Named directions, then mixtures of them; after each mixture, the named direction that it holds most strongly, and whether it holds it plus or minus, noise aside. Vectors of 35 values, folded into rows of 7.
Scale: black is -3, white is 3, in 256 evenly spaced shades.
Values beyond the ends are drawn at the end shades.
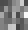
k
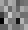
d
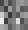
d, minus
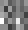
d, minus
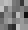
k, minus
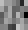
k, minus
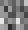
d, minus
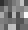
k, plus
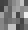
k, plus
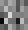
d, plus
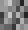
k, minus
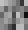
k, minus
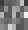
k, plus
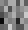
d, plus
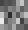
d, minus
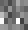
d, minus
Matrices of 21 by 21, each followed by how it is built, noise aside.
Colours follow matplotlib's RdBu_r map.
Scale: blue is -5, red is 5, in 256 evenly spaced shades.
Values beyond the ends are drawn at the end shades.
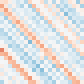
Toeplitz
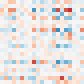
low rank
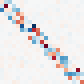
banded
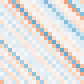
Toeplitz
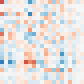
low rank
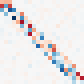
banded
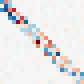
banded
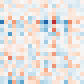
low rank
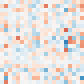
low rank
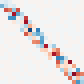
banded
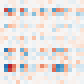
low rank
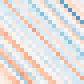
Toeplitz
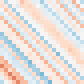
Toeplitz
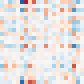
low rank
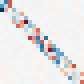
banded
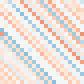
Toeplitz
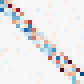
banded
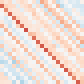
Toeplitz
